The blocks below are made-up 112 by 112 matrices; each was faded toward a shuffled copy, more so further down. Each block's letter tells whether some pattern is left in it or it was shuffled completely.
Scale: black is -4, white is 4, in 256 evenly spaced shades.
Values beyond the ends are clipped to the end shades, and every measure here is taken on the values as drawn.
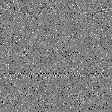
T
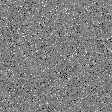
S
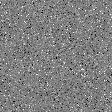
S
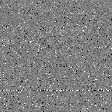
T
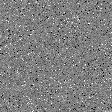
S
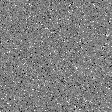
S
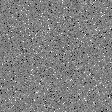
S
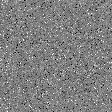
S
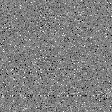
T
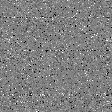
T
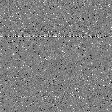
T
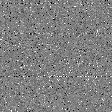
T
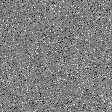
S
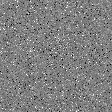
S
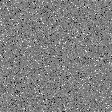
S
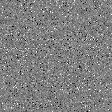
T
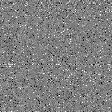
T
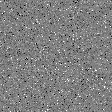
S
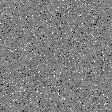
S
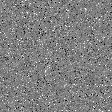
S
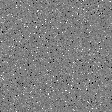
S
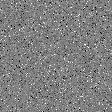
S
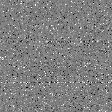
T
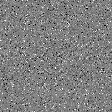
T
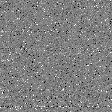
T
